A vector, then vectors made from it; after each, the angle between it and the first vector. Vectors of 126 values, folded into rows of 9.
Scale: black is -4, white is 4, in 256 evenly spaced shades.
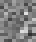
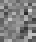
nearly opposite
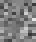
nearly parallel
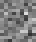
nearly parallel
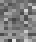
partly aligned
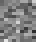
partly opposed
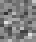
partly opposed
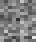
partly aligned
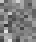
orthogonal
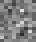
partly opposed
